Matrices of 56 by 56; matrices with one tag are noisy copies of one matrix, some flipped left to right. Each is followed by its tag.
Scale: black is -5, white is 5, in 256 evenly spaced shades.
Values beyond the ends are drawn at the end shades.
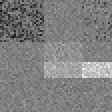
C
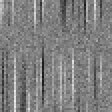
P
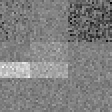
C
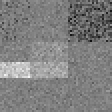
C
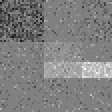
C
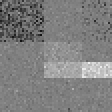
C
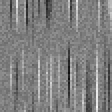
P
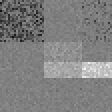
C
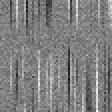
P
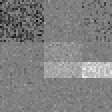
C
